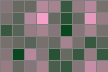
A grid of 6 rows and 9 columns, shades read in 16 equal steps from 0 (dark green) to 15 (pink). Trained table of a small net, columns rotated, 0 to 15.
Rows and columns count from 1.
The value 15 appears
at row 2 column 4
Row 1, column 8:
11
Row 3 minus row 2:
-4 0 -2 -5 2 -2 2 -4 -2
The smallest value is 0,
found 2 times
